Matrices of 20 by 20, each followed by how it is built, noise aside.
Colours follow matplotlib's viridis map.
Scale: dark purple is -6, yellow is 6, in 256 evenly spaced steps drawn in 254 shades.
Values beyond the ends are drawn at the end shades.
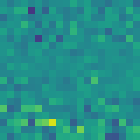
uneven rows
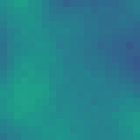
smooth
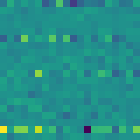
uneven rows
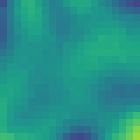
smooth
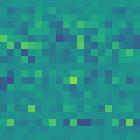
uneven rows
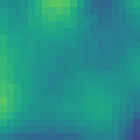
smooth
